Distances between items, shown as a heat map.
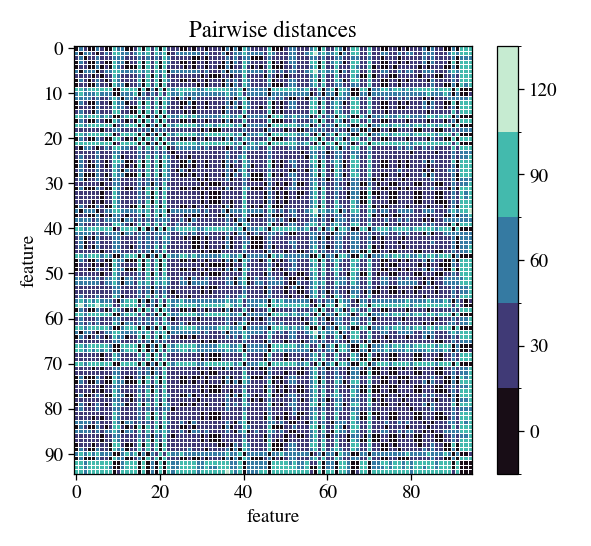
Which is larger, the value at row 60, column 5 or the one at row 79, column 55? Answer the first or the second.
the first
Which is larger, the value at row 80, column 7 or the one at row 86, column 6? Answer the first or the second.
the first
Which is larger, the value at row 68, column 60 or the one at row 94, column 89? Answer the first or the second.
the second
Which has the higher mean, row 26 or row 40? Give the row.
40
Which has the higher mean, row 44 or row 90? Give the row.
90
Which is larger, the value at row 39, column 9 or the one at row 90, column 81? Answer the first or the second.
the first
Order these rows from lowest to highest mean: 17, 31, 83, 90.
31, 83, 90, 17
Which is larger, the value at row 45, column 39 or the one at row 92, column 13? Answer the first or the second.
the second
